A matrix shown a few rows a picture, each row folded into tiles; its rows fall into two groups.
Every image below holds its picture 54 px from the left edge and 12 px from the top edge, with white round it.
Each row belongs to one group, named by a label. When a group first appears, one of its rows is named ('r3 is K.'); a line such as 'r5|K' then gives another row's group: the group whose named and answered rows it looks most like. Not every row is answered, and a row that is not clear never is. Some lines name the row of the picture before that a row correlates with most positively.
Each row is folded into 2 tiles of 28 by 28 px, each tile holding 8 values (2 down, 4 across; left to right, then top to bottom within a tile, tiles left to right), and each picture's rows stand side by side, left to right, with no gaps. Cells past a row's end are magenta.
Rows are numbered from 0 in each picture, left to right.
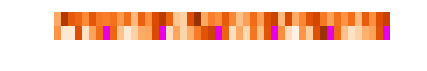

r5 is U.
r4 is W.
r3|U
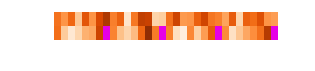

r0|U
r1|W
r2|W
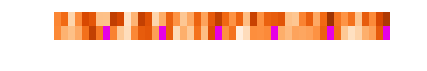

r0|W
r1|W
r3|U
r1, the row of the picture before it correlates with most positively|1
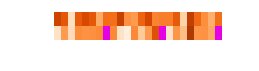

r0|W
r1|W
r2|W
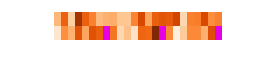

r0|W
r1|U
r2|W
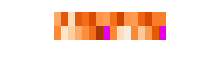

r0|W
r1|W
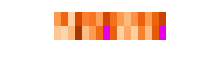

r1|U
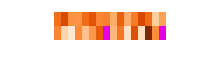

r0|W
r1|W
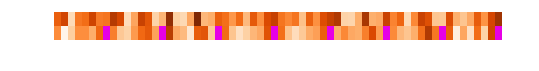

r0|W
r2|U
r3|U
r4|U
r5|U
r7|U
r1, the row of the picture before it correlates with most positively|0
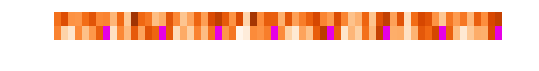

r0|W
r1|W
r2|U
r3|U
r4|W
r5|U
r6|W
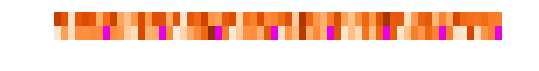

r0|W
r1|U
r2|W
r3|W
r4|W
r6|W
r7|W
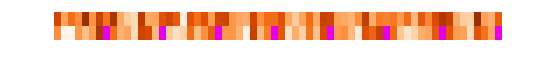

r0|U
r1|U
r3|U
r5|U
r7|U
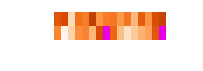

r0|W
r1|U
